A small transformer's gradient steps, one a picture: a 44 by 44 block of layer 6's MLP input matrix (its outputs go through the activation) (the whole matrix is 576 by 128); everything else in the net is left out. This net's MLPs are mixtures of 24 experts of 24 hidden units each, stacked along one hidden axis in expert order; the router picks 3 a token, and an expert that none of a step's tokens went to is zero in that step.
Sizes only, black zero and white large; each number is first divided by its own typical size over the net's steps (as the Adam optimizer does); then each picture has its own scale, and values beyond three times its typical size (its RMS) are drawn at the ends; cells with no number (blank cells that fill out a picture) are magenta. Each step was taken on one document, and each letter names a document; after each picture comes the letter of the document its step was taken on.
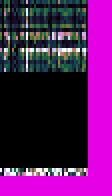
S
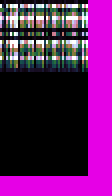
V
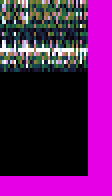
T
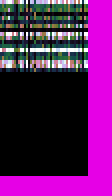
T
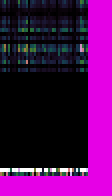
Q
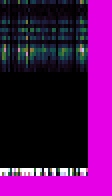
Q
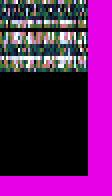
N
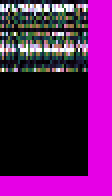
N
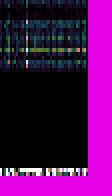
S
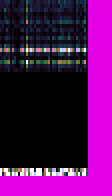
S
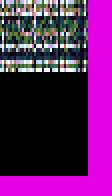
N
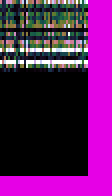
T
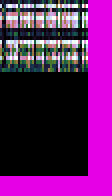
V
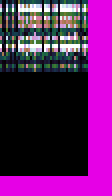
N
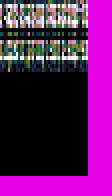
V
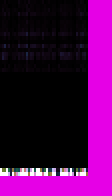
Q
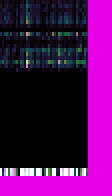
S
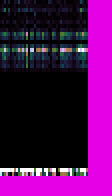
Q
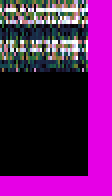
V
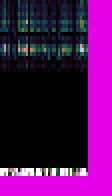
Q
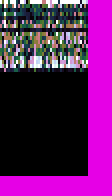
N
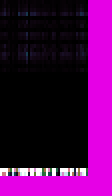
Q
